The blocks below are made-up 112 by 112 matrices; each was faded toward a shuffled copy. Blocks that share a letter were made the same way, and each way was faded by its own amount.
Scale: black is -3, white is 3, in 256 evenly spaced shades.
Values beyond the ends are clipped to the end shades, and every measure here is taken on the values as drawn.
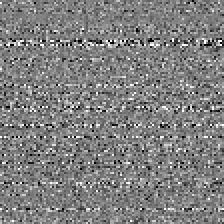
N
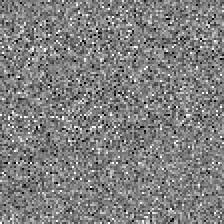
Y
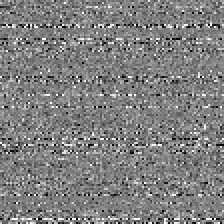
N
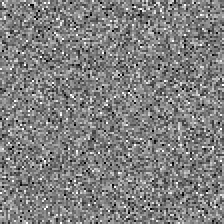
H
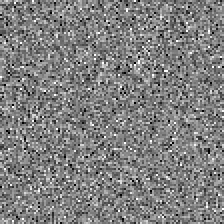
H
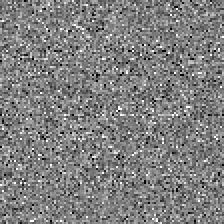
Y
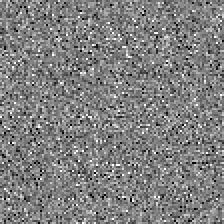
Y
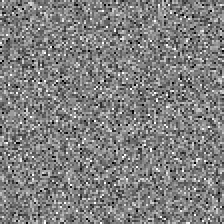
H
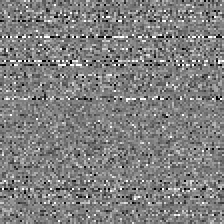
N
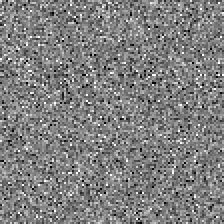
Y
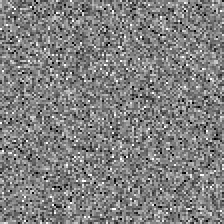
H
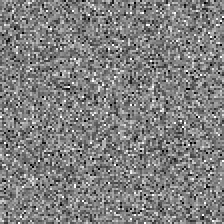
H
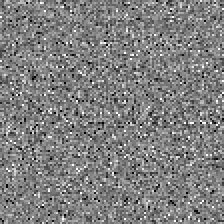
Y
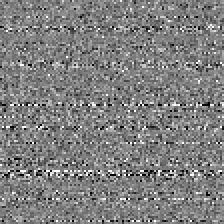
N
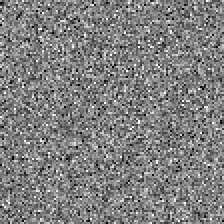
H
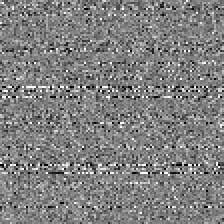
N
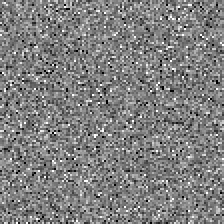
Y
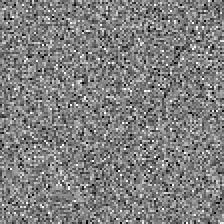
H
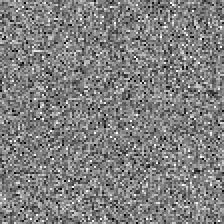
H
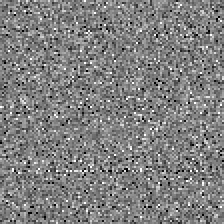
Y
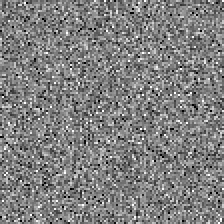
H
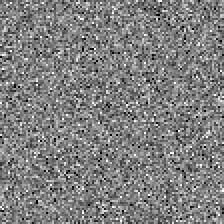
H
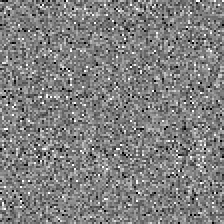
Y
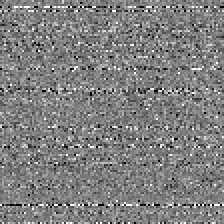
N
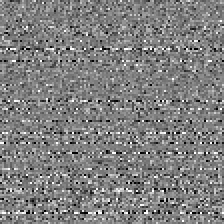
N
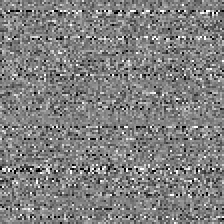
N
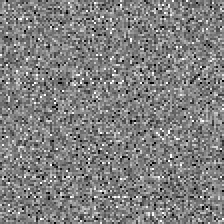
Y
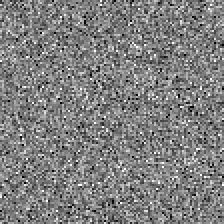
H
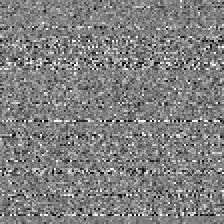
N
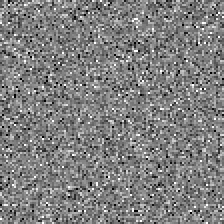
Y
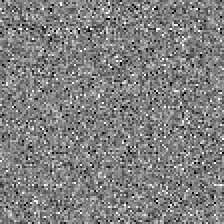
Y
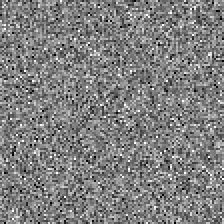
H
